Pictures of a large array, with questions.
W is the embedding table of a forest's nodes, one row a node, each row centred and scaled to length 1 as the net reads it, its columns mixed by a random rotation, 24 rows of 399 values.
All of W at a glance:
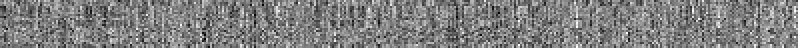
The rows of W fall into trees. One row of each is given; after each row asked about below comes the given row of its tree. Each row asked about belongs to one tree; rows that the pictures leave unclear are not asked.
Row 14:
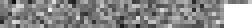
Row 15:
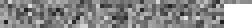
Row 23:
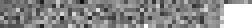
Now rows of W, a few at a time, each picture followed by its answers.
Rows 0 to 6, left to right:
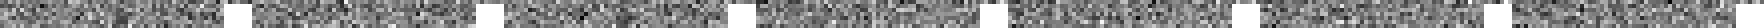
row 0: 15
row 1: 15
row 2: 15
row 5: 23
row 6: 23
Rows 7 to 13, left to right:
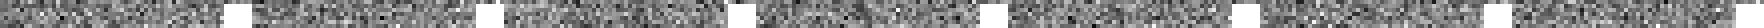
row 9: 14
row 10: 23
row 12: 23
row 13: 23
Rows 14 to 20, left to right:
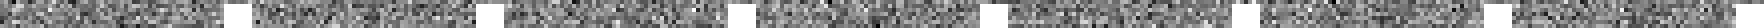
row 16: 14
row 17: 14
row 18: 23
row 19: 14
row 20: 14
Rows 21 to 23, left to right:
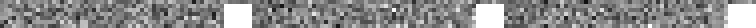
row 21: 15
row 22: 23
